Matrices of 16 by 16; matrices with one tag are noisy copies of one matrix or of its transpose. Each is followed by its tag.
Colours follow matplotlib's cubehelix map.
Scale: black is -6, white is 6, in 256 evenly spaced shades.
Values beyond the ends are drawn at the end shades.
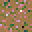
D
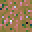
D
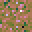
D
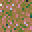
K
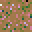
K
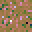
D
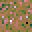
D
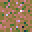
D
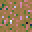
D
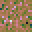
D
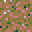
K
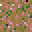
K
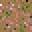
K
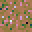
D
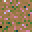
K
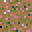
K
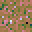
D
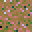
K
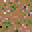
K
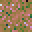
K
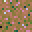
K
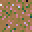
K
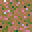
K
